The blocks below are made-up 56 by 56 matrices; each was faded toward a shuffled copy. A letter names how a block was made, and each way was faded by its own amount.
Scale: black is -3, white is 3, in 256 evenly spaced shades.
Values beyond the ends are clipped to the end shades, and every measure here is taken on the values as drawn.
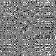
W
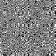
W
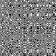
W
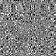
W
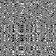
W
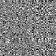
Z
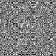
Z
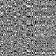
Z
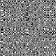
Z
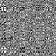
Z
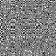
W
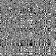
W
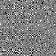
W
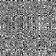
Z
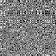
Z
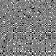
W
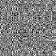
Z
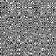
W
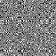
Z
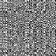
Z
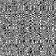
W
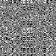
Z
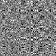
Z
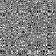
W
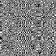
W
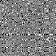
W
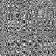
Z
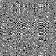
W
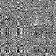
W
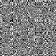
Z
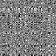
Z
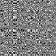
Z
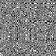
Z
